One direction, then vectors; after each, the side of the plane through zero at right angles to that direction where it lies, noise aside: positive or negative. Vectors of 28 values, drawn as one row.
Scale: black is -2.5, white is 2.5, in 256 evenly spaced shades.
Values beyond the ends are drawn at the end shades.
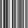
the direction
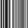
positive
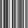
positive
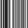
positive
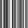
positive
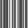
positive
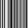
negative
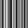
negative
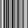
positive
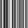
positive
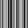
negative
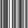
positive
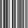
positive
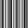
negative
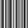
negative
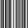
negative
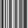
negative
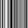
negative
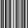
negative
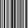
positive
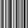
negative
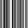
positive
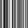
positive
